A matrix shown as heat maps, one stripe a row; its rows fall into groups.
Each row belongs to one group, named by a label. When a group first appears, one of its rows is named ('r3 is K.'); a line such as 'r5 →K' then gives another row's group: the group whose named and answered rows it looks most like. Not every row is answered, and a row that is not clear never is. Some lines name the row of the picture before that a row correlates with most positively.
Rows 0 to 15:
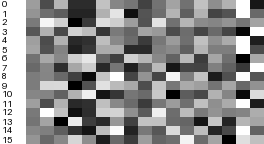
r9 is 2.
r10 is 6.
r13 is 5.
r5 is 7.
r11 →7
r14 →7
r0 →7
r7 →6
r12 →2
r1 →7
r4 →7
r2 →2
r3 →6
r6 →6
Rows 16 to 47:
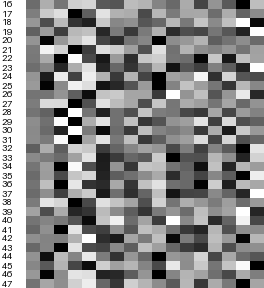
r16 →6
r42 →6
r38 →2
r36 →5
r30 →5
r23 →6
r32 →6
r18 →7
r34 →5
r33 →6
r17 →2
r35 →6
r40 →7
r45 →7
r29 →2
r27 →2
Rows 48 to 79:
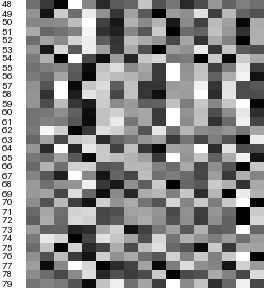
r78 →6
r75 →5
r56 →7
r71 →6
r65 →7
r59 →7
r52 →6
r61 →7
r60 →7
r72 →6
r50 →6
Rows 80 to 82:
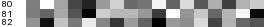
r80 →2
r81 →7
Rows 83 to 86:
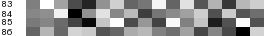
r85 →7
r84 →2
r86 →6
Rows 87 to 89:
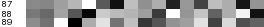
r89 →2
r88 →7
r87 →6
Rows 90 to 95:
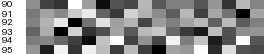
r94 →7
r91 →6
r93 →5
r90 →5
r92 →2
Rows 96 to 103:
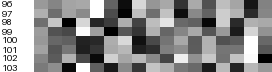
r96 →6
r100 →7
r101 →7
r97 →6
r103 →5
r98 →5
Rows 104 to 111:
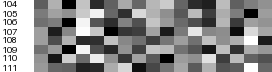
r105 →6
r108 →7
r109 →5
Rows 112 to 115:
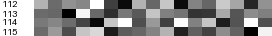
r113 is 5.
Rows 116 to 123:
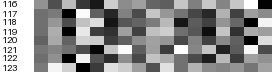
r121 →7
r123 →2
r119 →5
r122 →5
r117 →5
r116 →7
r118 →6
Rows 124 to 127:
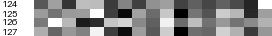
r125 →6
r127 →6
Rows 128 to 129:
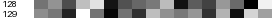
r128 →6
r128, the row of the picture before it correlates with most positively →124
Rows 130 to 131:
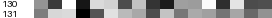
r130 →2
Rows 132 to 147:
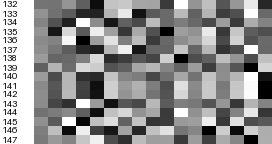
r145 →2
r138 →6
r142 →7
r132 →7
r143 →5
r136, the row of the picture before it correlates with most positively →130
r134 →5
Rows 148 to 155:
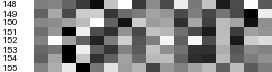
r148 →7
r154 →5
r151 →5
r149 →6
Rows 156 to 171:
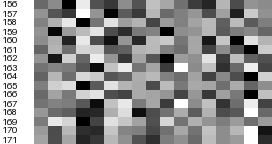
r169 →2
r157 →5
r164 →6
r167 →7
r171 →7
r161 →6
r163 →7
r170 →7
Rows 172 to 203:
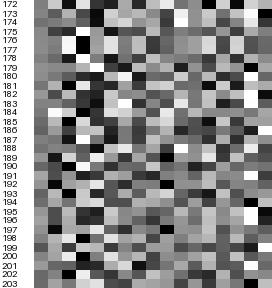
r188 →7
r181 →5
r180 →7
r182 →7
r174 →7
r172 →5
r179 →6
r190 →5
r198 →2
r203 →6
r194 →6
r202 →5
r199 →6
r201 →7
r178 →5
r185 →5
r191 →7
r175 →5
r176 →2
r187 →5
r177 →2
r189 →2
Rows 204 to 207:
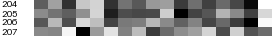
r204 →6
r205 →6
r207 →2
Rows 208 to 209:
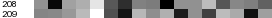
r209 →6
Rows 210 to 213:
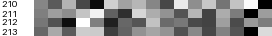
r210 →7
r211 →6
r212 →5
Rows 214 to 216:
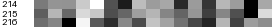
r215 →6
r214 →6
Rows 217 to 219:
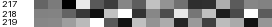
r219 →6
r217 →5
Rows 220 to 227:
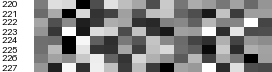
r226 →6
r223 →2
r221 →5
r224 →5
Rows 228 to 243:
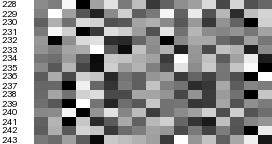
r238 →6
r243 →7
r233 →6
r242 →6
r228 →2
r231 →2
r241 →5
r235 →7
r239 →5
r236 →6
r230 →6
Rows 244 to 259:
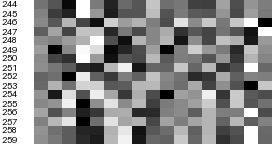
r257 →2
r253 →6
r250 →5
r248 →6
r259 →7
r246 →7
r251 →7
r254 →2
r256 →7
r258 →7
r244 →5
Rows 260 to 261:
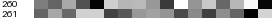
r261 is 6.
